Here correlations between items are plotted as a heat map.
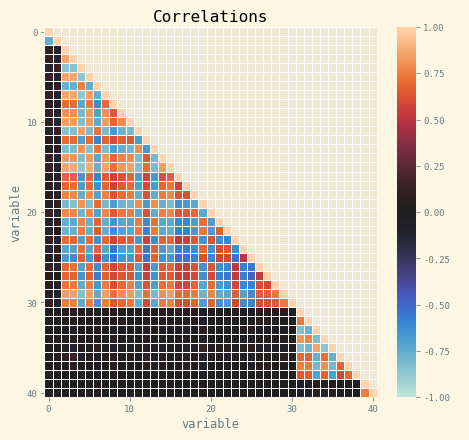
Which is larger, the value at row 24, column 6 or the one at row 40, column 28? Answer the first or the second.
the first
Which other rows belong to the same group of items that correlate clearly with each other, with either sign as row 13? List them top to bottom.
2, 3, 4, 5, 6, 7, 8, 9, 10, 11, 12, 14, 15, 16, 17, 18, 19, 20, 21, 22, 23, 24, 25, 26, 27, 28, 29, 30
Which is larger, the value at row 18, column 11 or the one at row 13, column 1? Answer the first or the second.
the second
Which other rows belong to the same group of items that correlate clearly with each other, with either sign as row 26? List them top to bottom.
2, 3, 4, 5, 6, 7, 8, 9, 10, 11, 12, 13, 14, 15, 16, 17, 18, 19, 20, 21, 22, 23, 24, 25, 27, 28, 29, 30
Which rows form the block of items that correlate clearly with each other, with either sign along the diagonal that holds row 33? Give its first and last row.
31 to 38
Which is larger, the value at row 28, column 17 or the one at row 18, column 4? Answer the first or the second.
the first
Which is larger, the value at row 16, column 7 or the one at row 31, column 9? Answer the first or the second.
the first
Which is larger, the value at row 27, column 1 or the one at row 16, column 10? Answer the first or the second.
the second
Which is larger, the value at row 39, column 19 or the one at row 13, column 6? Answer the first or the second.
the second
